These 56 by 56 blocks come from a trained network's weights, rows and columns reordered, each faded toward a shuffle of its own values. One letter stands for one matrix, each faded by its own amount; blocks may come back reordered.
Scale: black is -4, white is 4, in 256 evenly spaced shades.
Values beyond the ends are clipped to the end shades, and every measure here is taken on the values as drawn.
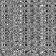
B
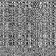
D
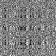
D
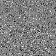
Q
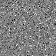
Q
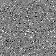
Q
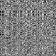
D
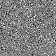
Q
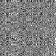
D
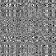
B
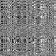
B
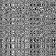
B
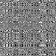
B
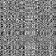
D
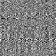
D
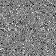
Q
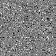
Q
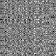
D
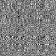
D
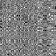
B
